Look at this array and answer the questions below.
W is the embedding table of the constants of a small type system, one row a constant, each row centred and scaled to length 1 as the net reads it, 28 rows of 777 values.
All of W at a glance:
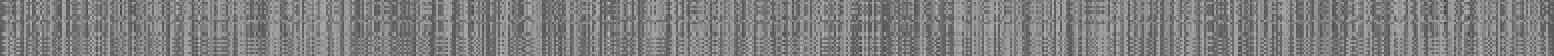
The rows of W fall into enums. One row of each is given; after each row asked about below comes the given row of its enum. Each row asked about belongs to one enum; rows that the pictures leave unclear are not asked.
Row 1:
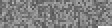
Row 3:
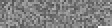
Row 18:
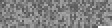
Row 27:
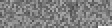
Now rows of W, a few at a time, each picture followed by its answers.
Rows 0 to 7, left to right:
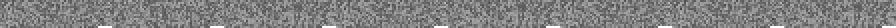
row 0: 3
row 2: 18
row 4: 18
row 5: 3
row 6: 3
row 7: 18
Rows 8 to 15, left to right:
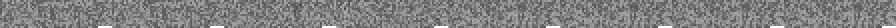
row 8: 1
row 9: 1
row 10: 27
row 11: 3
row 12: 18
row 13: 18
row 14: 18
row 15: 18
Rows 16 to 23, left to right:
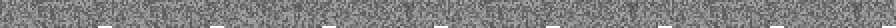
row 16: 1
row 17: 1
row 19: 27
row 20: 1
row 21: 27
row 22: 1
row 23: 27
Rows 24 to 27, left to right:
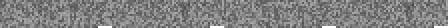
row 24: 18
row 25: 27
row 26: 1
